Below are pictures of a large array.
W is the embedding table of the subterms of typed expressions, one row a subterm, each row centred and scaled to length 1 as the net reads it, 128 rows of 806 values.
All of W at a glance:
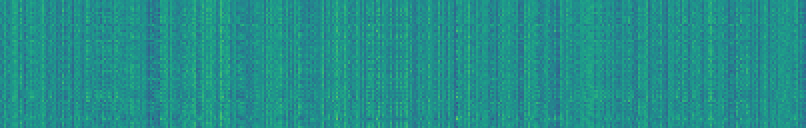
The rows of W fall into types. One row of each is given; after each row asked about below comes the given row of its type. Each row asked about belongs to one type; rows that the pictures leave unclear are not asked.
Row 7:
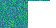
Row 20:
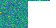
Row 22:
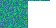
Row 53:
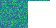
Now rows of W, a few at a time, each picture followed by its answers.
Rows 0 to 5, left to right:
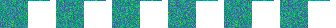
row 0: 7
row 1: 22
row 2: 22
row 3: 53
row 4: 7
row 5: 53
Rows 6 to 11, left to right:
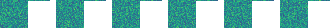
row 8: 22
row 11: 22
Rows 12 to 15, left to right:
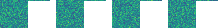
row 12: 53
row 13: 53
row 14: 20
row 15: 22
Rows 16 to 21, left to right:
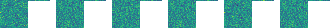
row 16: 20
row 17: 7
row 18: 22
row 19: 7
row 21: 7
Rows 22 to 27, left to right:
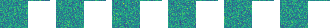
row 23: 7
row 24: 53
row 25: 22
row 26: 22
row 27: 53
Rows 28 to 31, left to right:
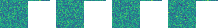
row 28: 22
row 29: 53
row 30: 22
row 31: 20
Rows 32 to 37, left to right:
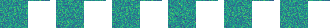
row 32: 22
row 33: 53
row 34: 22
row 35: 53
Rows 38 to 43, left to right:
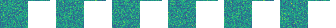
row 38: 7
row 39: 22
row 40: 53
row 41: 53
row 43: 53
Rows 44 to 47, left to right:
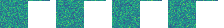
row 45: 53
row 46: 20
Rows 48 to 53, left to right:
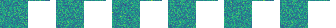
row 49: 53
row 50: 20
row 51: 53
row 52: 22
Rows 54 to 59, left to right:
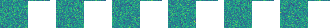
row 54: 22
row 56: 20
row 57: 22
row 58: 7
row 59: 20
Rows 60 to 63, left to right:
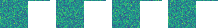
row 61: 53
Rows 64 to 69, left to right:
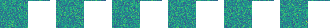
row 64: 7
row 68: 22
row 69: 22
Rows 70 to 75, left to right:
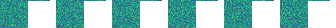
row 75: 53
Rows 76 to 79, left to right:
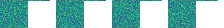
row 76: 22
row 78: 7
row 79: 22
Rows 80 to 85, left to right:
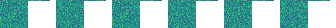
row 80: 22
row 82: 22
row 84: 22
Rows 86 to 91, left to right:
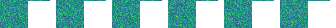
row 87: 53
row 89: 20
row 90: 53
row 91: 53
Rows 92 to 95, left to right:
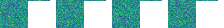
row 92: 20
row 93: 53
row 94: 53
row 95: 53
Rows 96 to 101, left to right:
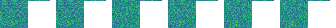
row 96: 53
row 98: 22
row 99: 53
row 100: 7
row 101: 7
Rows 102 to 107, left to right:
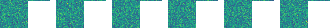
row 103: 53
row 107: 22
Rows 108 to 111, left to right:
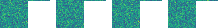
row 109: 53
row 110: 22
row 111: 22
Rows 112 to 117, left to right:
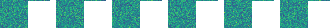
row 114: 20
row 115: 53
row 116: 53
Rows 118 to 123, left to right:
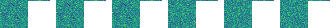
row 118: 20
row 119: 20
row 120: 20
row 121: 22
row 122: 22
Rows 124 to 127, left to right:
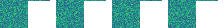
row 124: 22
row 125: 53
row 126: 22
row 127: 53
